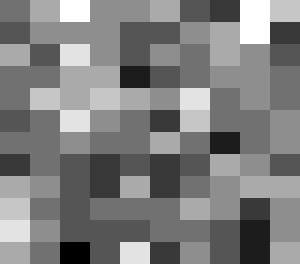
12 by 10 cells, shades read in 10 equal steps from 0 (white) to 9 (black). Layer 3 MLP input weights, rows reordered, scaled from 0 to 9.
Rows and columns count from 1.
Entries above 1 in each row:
8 9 9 10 9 9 10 10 10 10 9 9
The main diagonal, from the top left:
5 4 1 3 3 7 5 3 3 4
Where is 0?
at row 1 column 3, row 1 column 9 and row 2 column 9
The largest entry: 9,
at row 12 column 3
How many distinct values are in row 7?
4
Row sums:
34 44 42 48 34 44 49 57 45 46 51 52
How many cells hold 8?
4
